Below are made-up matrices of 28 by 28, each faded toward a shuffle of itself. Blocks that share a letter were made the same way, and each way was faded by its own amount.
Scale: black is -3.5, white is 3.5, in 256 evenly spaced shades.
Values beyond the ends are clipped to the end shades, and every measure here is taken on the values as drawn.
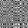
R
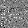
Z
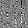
Z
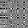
R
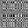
R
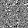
Z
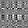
R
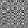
R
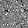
Z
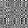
R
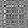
R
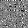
Z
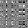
R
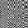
R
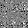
Z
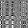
R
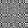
R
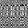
R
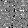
Z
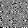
Z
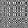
R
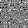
Z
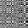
R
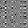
R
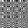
R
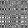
R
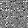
Z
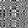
R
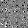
Z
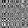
R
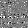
Z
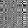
R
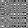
R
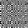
R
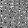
Z
